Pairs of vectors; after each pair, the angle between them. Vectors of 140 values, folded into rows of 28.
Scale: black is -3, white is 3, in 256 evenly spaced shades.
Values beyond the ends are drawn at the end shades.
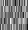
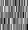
nearly parallel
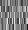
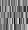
nearly opposite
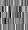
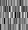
orthogonal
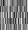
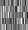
partly aligned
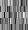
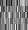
partly opposed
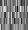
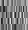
partly opposed
